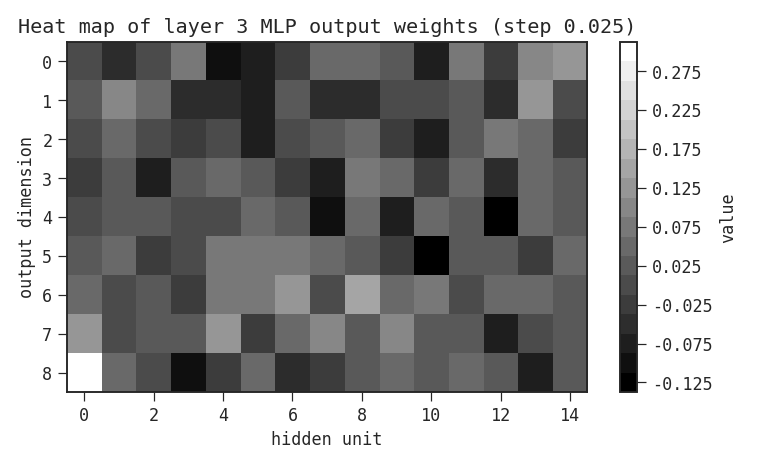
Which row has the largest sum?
6
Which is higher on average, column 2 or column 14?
column 14
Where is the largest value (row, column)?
8 0
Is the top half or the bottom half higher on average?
bottom
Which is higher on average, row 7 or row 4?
row 7
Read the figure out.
Title: Heat map of layer 3 MLP output weights (step 0.025)
x-axis: hidden unit, ticks 0 2 4 6 8 10 12 14
y-axis: output dimension, ticks 0 1 2 3 4 5 6 7 8 (0 at the top)
Colour bar: value, ticks -0.125 -0.075 -0.025 0.025 0.075 0.125 0.175 0.225 0.275
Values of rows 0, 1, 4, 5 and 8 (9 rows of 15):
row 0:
0 -0.05 0 0.075 -0.1 -0.075 -0.025 0.05 0.05 0.025 -0.075 0.075 -0.025 0.1 0.125
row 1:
0.025 0.1 0.05 -0.05 -0.05 -0.075 0.025 -0.05 -0.05 0 0 0.025 -0.05 0.125 0
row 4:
0 0.025 0.025 0 0 0.05 0.025 -0.1 0.05 -0.075 0.05 0.025 -0.125 0.05 0.025
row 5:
0.025 0.05 -0.025 0 0.075 0.075 0.075 0.05 0.025 -0.025 -0.125 0.025 0.025 -0.025 0.05
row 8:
0.3 0.05 0 -0.1 -0.025 0.05 -0.05 -0.025 0.025 0.05 0.025 0.05 0.025 -0.075 0.025
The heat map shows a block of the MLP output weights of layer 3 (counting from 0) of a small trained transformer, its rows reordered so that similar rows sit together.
